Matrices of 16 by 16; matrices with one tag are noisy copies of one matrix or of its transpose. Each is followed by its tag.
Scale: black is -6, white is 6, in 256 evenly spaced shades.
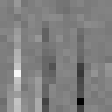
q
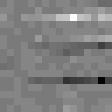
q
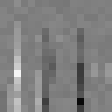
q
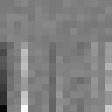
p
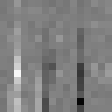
q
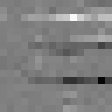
q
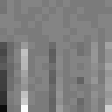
p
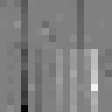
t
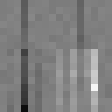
t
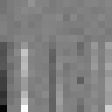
p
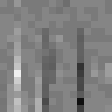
q
